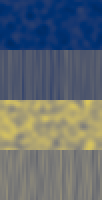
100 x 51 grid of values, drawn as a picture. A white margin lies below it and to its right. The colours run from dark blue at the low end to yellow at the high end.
The table splits into 4 rows of 1 panel. Panel 1,1: very low, blotchy, faint in contrast. Panel 2,1: low, streaked downward, faint in contrast. Panel 3,1: high, blotchy. Panel 4,1: middling, streaked downward, faint in contrast.
